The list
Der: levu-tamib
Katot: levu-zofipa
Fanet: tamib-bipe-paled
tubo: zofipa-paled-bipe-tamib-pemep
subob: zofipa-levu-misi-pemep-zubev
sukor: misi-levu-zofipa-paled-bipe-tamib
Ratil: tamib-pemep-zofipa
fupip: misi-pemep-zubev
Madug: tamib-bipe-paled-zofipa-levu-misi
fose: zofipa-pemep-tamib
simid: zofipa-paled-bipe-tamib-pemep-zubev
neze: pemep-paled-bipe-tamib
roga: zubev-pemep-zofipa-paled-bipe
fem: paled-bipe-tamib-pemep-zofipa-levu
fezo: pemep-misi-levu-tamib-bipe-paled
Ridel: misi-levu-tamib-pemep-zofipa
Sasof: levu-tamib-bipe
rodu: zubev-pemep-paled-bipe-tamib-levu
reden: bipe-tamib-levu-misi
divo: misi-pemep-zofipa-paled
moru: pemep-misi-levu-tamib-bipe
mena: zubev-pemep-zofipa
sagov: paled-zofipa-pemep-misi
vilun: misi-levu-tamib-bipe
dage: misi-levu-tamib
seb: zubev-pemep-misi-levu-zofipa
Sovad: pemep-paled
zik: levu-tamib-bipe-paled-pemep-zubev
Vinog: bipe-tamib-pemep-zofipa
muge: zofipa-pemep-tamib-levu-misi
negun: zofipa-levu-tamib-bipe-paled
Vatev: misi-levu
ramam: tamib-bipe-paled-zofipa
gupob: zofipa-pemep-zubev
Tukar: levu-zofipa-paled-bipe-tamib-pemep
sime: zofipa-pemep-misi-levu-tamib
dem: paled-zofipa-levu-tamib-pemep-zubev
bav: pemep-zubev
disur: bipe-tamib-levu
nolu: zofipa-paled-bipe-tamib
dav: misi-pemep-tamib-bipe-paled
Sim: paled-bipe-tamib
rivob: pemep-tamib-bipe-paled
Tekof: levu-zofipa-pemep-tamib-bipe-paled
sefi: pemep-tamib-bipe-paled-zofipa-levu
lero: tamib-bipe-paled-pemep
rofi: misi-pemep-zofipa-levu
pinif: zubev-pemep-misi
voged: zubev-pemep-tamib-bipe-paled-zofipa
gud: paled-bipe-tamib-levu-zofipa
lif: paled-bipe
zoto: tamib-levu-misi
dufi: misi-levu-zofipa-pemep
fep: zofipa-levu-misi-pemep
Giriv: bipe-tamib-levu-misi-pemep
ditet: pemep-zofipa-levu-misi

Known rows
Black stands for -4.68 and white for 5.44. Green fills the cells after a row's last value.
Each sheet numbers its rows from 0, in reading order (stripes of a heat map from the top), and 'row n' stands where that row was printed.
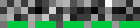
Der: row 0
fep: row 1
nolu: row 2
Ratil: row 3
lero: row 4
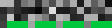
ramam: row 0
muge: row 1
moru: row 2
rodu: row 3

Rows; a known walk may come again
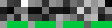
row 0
fose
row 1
lero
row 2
muge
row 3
Sasof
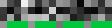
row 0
Ratil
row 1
ditet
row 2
fezo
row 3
divo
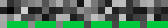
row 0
fep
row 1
neze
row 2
rodu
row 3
Katot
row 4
ramam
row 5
nolu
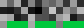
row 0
moru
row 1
Giriv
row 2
Der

